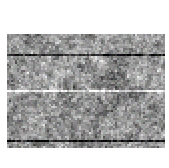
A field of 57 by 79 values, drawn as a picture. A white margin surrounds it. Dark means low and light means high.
Rows 11, 29 and 54 stand out from the rest. No overall slope runs across the table. The ninth with the highest average is the middle left. The grain runs across in streaks.
